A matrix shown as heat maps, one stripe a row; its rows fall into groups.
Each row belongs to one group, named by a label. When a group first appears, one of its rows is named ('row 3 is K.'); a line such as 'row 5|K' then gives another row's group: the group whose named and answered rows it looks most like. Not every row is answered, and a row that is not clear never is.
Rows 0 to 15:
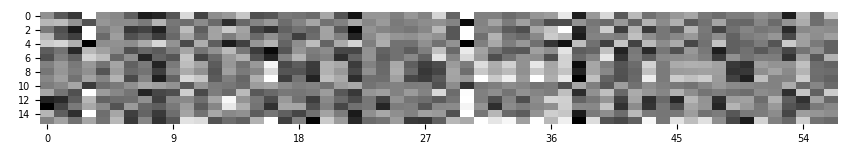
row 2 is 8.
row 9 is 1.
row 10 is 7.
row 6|8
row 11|8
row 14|8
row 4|7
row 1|7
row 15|1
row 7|1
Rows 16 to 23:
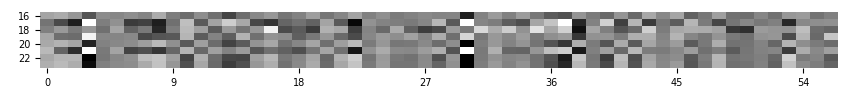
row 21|8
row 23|7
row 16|7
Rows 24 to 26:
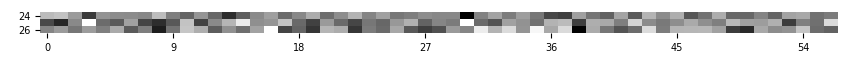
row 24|7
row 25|8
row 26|1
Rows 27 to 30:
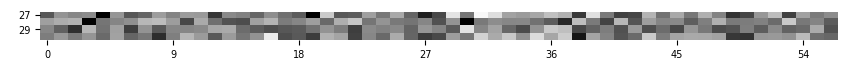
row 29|8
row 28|7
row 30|1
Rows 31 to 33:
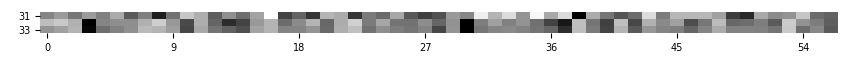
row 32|7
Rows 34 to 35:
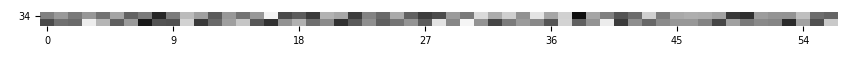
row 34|1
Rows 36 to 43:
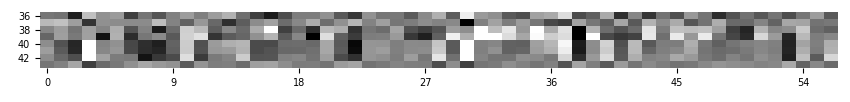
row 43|7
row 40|8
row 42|8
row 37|7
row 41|8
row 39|1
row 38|1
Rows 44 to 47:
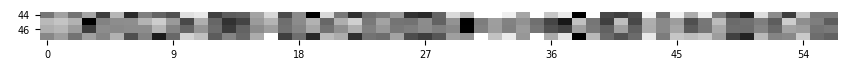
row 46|7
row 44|1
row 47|1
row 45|7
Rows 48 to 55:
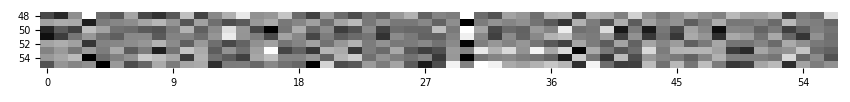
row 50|8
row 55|1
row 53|1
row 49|7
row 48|8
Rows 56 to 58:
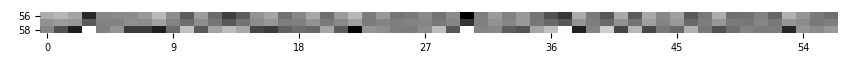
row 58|8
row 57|7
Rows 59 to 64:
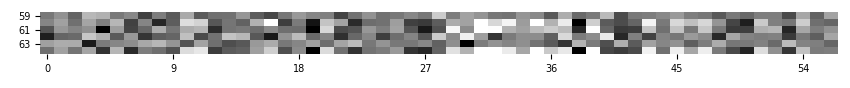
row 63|7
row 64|1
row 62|8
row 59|8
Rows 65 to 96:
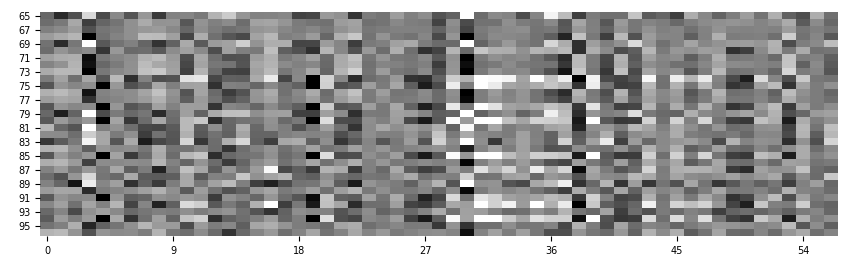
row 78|1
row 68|7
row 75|1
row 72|7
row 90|7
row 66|7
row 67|7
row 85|1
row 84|7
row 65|8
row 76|7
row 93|8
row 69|8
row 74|1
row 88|8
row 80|1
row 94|1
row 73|7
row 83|8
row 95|7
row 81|8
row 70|1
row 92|1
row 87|1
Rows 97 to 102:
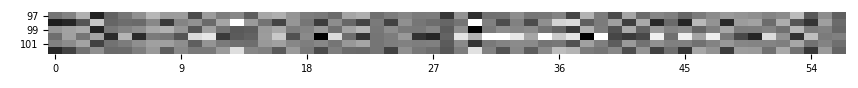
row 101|7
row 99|7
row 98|8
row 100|1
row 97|7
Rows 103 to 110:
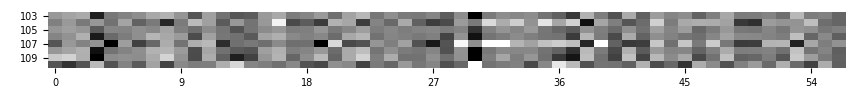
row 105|7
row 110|8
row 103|7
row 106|7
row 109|7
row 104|1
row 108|7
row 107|1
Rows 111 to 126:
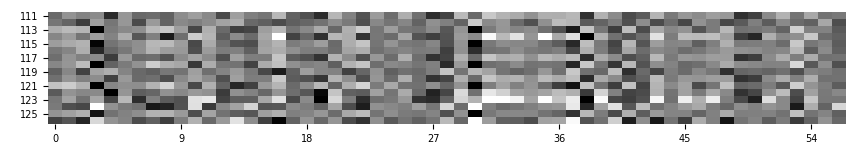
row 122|1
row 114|1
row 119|8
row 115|7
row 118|7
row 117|1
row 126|8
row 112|8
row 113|7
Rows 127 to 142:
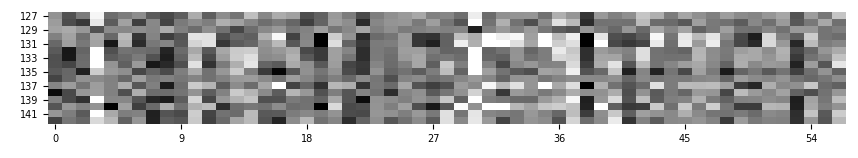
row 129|7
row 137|1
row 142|8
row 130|1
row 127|8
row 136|8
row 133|8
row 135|8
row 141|8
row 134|8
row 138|8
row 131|1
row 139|8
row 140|1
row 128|8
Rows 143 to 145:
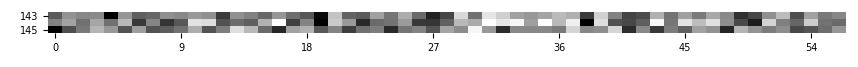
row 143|1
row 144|1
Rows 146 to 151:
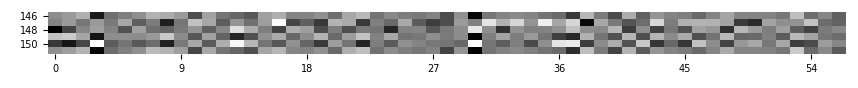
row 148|8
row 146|7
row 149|7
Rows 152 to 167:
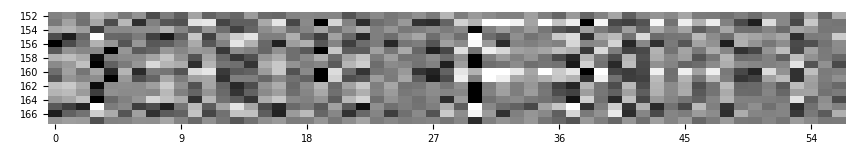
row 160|1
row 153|1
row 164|7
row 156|8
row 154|7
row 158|7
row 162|7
